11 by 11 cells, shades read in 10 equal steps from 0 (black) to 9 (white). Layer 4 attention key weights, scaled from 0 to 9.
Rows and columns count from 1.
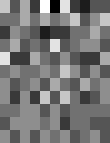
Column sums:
51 42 49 43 50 44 51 43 38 45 46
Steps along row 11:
down up down up down up down up up down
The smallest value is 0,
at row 1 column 6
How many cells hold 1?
2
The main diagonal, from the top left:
7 4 4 4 4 4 4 4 4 3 3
